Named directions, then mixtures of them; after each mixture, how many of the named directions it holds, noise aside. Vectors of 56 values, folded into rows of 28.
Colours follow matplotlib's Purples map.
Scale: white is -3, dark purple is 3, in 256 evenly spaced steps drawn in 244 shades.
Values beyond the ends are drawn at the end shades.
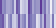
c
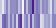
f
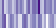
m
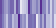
one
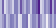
two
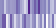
two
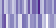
one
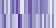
two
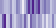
three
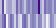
one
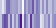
one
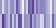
two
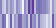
three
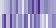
two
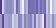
two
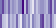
one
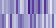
three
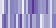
one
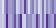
three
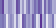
three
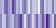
one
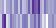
two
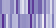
three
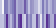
three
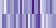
three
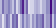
two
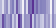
two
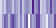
three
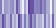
two
